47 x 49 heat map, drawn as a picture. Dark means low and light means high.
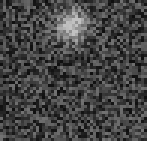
A single bump stands in the top middle. No single row or column stands out from its neighbours. Overall the values sit about 30% of the way up the scale. No overall slope runs across the table. The ninth with the highest average is the top middle.
